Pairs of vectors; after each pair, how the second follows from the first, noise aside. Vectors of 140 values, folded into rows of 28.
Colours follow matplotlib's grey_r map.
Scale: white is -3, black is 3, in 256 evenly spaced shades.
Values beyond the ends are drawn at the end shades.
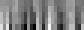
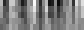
reversed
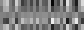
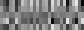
negated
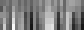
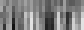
negated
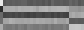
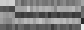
reversed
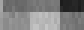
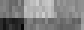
reversed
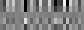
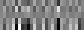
reversed
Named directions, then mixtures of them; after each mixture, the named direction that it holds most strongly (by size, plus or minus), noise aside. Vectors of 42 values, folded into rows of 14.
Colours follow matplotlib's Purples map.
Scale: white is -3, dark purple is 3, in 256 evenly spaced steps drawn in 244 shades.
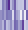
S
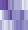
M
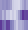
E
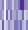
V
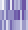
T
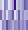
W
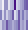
W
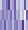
S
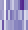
V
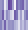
W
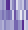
S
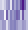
T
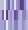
T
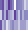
W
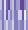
V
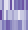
M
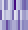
W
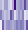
W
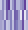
S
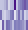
W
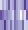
S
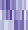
M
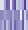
S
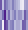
V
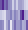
M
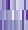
S
